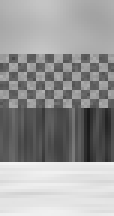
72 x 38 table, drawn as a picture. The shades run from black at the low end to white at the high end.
The table splits into 4 rows of 1 panel. Panel 1,1: high, smooth, faint in contrast. Panel 2,1: middling, checkered, strong in contrast. Panel 3,1: low, streaked downward. Panel 4,1: very high, streaked across, faint in contrast.
